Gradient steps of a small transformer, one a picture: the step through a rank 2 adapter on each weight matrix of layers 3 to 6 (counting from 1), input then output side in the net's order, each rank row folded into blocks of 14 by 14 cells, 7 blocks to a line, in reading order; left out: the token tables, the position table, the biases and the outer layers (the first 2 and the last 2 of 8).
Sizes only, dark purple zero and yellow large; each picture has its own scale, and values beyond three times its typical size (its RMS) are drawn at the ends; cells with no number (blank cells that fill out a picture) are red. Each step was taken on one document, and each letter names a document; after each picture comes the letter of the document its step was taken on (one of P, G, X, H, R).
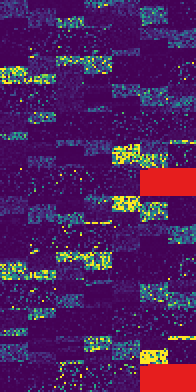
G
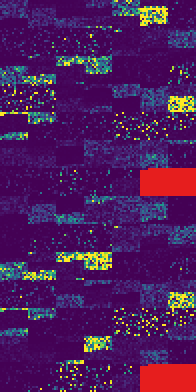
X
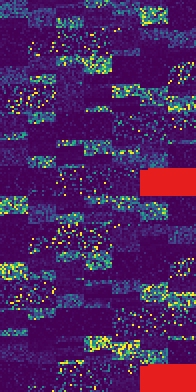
G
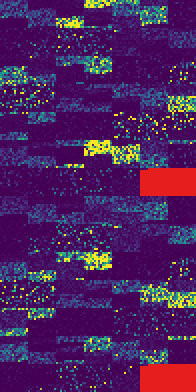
X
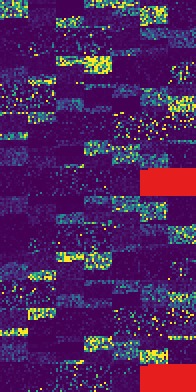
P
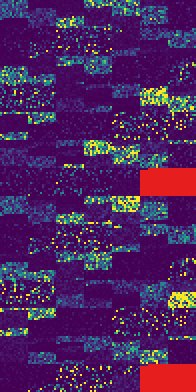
P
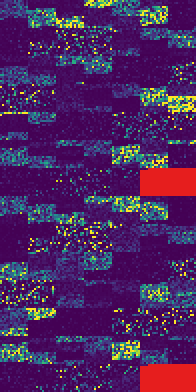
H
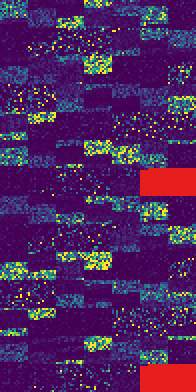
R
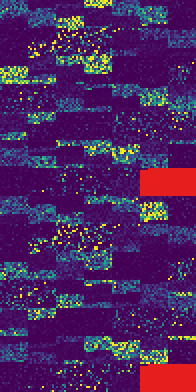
R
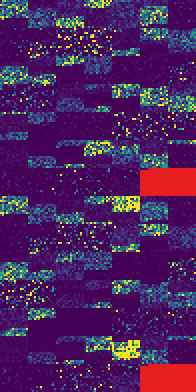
H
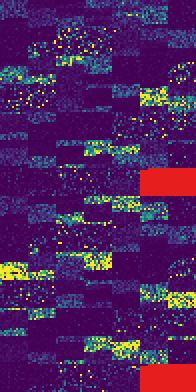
G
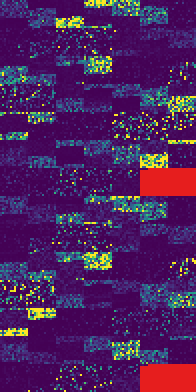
P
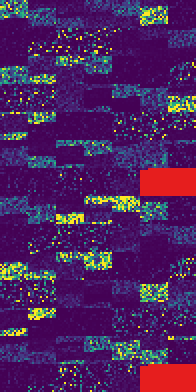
G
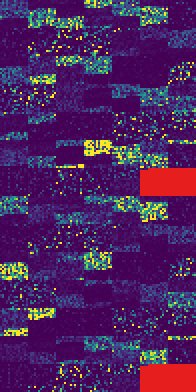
G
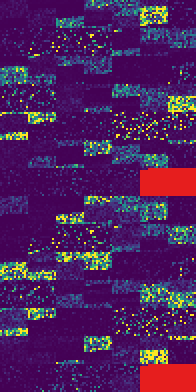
X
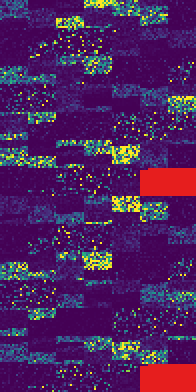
R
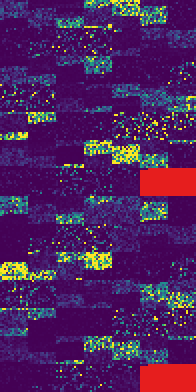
X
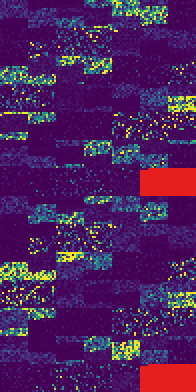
H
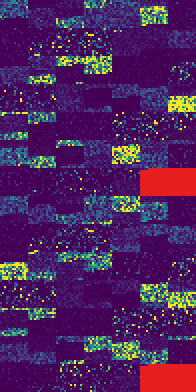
G
